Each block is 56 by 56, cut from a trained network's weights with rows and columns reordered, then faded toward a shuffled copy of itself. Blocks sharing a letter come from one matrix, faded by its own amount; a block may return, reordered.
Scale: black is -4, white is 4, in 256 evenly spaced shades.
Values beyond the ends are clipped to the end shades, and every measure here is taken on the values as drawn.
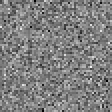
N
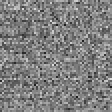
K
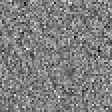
N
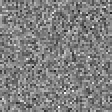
N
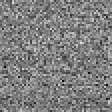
K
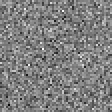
N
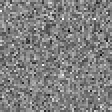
N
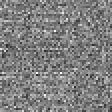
K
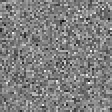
N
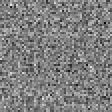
K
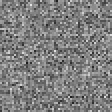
K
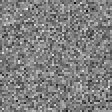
N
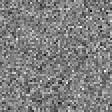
N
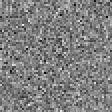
N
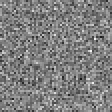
K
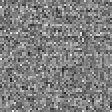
K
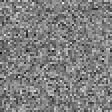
K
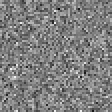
N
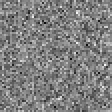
N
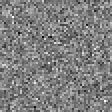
N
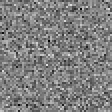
K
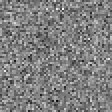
N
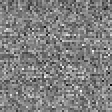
K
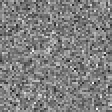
N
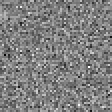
N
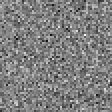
N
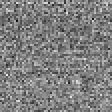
K
